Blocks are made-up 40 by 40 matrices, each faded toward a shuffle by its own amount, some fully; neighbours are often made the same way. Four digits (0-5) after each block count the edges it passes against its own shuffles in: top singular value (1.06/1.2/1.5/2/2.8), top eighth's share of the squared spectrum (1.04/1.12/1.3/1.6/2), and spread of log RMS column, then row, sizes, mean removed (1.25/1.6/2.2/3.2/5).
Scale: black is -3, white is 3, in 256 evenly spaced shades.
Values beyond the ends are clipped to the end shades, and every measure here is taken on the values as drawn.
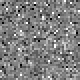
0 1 0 0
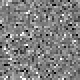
2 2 0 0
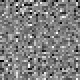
3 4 2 2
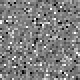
0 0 0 0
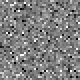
0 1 0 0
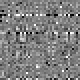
4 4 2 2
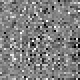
3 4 2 2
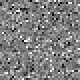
1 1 0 0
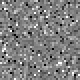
0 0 0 0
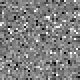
1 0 0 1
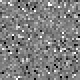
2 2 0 0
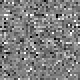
3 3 0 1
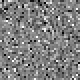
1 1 0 0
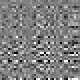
4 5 3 4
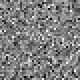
0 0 0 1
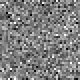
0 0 0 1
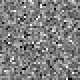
0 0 0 0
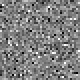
0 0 0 1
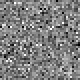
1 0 0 1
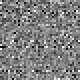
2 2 0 3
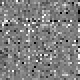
3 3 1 2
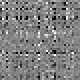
4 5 3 3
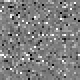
2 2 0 0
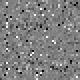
2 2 0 0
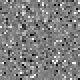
2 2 0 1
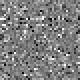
3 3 1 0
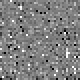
3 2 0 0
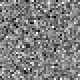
0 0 0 0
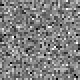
0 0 0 0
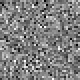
0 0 0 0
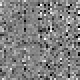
2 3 3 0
